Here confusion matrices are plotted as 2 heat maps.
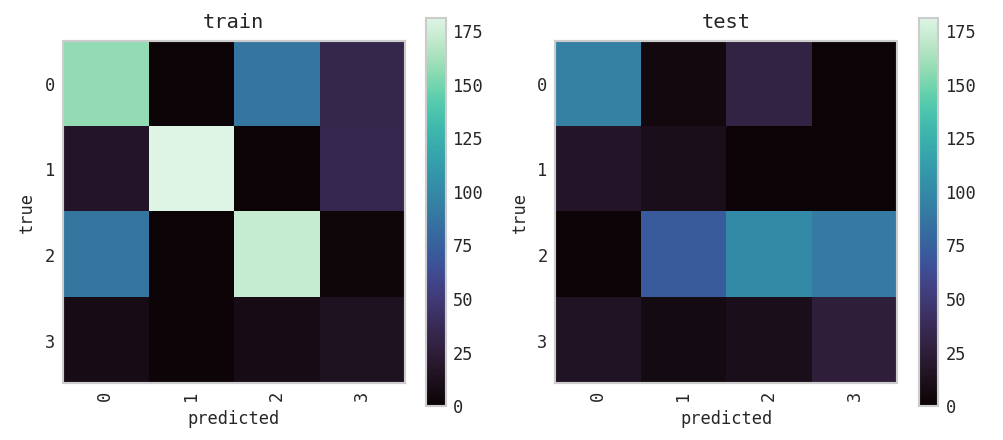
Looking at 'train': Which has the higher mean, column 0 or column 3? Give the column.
0
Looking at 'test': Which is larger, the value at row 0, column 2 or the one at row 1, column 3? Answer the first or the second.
the first
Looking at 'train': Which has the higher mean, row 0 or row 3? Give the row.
0
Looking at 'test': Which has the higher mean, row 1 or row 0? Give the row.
0
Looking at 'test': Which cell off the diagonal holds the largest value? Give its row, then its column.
2, 3
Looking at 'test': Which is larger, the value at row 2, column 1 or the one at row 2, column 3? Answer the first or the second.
the second
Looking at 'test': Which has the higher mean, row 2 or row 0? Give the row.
2
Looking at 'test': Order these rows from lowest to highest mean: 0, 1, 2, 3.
1, 3, 0, 2
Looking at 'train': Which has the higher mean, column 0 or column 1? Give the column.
0
